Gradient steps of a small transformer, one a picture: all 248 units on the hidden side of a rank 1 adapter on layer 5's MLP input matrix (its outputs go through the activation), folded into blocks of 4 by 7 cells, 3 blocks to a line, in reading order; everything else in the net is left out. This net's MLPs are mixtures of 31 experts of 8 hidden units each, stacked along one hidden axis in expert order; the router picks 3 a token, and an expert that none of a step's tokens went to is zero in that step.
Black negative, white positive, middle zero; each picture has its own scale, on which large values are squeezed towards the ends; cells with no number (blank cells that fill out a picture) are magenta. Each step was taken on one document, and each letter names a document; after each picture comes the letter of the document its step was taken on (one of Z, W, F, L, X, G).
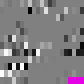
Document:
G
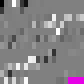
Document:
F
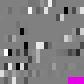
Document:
G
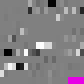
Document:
G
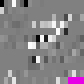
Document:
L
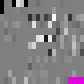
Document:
L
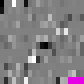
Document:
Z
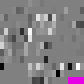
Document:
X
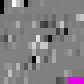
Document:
L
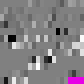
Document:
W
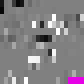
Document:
L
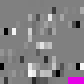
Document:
X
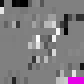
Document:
L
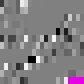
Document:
F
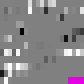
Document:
G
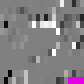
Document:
W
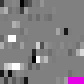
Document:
F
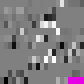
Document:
W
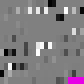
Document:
G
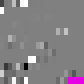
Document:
F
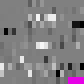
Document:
X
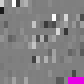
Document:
L
